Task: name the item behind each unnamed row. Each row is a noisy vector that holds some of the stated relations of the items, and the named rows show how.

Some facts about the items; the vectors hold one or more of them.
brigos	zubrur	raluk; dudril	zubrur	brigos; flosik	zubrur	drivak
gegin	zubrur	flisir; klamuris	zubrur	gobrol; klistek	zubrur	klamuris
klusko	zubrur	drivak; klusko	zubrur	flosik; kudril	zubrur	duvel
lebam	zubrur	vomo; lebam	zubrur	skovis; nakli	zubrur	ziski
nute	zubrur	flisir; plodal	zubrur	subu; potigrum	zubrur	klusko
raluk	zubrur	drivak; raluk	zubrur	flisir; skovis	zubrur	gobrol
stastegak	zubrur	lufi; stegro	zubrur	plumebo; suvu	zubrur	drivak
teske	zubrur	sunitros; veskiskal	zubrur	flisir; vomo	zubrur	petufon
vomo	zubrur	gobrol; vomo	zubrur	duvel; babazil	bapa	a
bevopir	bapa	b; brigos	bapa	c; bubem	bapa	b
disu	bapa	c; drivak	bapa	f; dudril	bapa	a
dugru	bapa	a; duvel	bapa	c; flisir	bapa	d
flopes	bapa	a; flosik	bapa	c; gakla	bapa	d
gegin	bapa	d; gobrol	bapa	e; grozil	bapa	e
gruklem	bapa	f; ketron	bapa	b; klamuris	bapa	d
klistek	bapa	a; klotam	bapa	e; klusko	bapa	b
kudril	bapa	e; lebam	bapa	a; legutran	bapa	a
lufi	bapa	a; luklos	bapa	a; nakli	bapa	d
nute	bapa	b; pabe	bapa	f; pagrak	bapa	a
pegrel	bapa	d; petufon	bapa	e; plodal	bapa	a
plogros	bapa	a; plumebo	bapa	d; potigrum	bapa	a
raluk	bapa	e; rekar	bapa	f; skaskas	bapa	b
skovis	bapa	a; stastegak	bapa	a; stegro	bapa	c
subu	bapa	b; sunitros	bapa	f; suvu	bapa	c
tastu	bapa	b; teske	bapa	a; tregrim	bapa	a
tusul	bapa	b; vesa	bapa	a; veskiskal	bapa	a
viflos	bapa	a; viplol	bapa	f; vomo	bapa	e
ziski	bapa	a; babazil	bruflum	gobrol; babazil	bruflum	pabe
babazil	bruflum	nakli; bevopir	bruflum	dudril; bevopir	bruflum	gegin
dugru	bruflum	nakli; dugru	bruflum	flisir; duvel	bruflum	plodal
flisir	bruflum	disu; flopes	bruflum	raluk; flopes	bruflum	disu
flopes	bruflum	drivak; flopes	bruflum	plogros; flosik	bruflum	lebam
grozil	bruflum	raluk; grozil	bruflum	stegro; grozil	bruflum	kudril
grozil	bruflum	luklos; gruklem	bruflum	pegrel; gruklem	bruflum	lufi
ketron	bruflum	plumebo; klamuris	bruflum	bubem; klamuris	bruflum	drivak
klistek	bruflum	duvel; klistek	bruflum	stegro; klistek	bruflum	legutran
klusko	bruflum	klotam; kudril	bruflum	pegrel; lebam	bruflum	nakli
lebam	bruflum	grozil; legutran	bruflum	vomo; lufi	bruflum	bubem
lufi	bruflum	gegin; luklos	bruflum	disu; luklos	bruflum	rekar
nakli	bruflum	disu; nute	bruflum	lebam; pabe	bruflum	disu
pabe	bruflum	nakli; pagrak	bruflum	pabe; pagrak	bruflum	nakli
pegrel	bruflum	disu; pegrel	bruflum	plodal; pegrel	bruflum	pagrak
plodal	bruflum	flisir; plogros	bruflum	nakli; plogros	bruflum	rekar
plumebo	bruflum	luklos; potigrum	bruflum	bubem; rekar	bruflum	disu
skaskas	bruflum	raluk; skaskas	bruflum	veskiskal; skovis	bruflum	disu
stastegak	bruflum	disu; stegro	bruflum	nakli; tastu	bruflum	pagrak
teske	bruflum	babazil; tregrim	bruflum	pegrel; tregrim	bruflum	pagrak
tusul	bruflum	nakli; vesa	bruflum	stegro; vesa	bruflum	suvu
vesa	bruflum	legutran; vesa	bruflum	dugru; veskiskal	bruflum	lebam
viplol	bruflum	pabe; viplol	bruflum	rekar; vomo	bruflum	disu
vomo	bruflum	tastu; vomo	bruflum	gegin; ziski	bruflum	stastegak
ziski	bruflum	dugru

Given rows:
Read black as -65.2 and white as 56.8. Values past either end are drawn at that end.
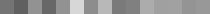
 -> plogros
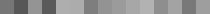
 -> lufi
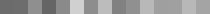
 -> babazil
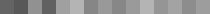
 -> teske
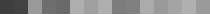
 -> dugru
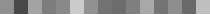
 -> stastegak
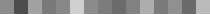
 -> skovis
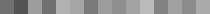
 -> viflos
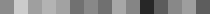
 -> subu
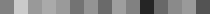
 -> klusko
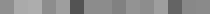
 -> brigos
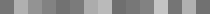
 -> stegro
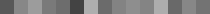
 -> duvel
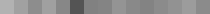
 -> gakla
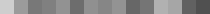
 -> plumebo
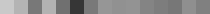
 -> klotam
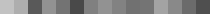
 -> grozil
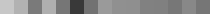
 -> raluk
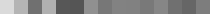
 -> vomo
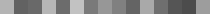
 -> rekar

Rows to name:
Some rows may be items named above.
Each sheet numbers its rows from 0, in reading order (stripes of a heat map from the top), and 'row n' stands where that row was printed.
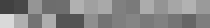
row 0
dugru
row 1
vomo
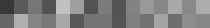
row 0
veskiskal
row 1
flosik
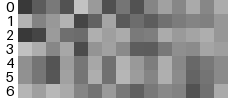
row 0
veskiskal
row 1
flisir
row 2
dugru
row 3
nakli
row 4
viplol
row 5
viplol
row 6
disu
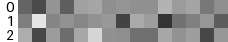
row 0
legutran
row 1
tastu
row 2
luklos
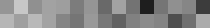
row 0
ketron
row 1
disu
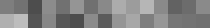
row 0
gruklem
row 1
kudril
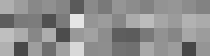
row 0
klamuris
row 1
pagrak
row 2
nakli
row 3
luklos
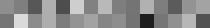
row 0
pabe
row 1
tusul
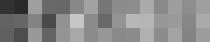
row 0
plodal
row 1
tregrim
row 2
ziski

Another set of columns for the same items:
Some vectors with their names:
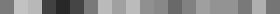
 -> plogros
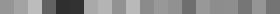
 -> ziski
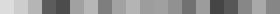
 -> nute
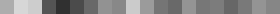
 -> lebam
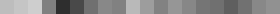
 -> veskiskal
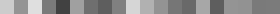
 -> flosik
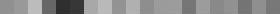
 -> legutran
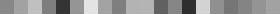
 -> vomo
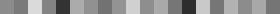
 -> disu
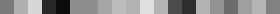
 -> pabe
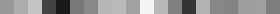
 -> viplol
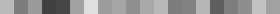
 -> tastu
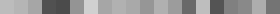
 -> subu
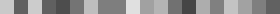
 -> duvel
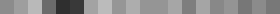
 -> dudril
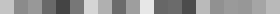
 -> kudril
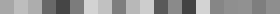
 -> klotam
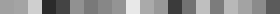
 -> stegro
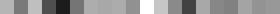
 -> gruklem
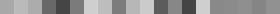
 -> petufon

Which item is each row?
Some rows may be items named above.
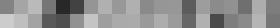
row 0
flopes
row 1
skaskas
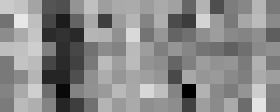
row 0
skaskas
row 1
nakli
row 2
dugru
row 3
veskiskal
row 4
plogros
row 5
pagrak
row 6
rekar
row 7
luklos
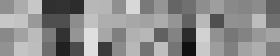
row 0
dugru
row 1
ketron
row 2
vomo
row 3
flisir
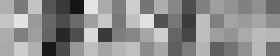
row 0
plodal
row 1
grozil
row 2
pegrel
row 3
tusul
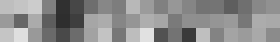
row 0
veskiskal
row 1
tregrim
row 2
grozil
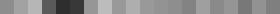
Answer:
teske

